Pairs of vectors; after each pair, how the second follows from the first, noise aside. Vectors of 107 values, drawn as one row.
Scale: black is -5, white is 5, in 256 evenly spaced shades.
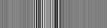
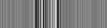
sign-scrambled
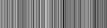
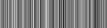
sign-scrambled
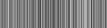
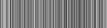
wrapped around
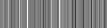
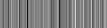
negated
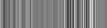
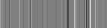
partly zeroed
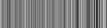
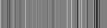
partly zeroed
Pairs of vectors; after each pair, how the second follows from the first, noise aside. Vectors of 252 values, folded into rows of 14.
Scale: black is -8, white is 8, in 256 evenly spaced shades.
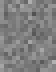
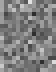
scaled up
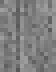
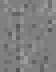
partly zeroed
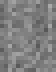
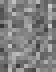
scaled up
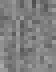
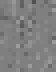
partly zeroed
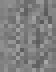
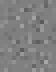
partly zeroed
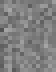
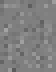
partly zeroed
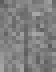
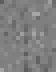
partly zeroed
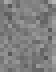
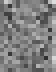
scaled up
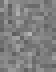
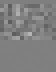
partly zeroed
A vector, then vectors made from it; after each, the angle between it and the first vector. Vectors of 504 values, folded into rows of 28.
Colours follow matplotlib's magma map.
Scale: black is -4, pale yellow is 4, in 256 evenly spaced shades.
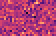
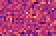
nearly opposite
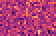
partly opposed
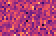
partly aligned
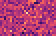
nearly opposite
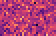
orthogonal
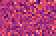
partly opposed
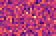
nearly opposite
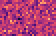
partly opposed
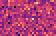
partly aligned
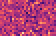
nearly parallel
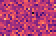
partly aligned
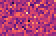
partly opposed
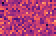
partly opposed
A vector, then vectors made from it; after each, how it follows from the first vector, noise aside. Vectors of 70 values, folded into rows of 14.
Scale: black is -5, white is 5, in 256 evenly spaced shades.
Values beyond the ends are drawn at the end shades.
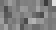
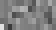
reversed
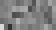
reversed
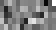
scaled up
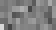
reversed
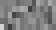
reversed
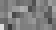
reversed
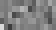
reversed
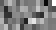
scaled up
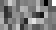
scaled up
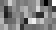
scaled up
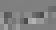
partly zeroed
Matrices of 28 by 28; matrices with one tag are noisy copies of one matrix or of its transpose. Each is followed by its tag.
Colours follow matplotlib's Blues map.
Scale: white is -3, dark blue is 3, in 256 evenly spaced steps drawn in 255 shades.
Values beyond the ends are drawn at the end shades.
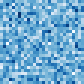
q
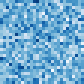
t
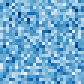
q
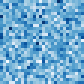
t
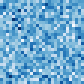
q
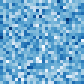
t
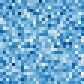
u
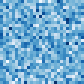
t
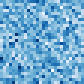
t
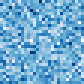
u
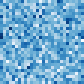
t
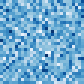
u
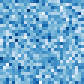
t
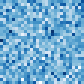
u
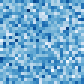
t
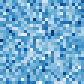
u
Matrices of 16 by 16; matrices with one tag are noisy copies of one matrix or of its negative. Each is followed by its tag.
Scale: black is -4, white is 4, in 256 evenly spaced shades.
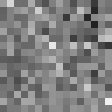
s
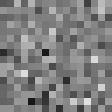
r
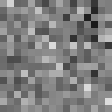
s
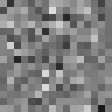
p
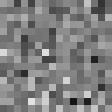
r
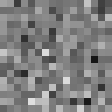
r
